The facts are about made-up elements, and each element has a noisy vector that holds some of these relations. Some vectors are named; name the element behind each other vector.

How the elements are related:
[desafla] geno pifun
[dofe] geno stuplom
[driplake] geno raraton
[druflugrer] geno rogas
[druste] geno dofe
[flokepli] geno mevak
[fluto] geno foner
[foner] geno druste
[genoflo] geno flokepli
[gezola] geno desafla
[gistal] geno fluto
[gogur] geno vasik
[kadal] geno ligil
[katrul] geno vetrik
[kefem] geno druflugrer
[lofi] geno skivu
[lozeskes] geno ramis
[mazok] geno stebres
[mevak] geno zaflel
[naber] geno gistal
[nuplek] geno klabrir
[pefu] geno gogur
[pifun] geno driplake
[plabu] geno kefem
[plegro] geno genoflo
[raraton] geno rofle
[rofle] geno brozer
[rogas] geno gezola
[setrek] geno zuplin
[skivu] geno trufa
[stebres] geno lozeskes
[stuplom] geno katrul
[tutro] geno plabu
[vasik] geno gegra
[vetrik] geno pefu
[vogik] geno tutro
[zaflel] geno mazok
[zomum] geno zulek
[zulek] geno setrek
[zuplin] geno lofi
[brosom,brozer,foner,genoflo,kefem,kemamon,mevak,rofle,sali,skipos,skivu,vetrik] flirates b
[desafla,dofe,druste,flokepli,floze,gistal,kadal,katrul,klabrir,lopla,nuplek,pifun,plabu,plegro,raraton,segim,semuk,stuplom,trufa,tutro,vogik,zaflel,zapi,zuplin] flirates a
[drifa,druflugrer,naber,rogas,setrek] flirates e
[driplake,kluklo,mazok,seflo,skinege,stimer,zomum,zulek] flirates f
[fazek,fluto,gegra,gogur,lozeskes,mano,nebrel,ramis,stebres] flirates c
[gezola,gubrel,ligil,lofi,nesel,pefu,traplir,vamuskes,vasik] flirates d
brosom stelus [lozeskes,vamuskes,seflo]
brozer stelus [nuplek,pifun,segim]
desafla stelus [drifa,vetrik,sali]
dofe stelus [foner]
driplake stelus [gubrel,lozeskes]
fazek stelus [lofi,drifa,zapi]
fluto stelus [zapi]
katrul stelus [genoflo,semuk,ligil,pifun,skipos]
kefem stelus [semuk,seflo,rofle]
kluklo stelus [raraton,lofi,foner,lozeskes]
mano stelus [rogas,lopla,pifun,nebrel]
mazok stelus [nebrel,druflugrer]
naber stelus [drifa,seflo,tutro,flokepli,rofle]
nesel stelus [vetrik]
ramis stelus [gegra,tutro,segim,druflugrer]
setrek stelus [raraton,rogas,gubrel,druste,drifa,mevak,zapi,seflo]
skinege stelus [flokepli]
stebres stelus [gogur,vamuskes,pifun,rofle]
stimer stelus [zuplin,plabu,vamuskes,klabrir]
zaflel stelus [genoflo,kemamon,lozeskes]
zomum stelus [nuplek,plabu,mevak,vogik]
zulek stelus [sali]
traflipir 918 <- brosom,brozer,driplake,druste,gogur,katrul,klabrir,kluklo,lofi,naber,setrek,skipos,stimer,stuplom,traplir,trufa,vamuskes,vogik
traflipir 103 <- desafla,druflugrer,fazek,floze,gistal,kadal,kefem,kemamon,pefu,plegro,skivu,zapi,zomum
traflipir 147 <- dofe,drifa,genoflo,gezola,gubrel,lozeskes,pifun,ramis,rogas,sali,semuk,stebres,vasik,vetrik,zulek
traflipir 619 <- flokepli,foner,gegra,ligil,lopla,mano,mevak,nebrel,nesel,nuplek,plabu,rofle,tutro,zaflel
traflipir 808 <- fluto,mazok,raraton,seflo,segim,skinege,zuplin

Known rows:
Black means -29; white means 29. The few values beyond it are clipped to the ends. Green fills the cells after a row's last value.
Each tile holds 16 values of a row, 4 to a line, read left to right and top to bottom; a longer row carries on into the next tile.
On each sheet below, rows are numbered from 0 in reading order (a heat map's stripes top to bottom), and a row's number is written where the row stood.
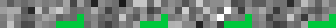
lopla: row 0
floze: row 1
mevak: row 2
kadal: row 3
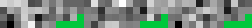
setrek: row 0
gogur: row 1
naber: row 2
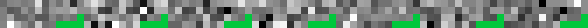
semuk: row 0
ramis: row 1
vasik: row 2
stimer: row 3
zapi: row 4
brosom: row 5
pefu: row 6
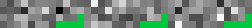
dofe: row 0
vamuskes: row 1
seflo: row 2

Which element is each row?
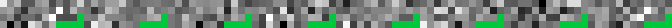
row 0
mazok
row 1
gubrel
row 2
druste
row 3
vetrik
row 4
kemamon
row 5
plabu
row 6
stuplom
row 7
flokepli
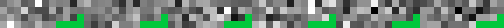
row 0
pifun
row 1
skinege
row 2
zaflel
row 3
zuplin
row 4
raraton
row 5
gezola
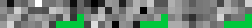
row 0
rofle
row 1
foner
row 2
segim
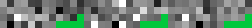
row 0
desafla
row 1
genoflo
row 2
sali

